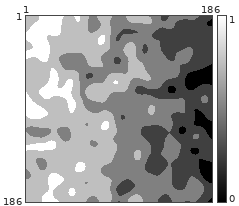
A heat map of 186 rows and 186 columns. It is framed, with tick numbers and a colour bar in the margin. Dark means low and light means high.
No row or column stands out. There are no regular stripes. The field climbs toward the left.
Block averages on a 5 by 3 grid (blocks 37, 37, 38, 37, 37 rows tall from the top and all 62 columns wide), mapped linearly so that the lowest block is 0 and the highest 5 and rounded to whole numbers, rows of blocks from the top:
530 | 430 | 530 | 430 | 421
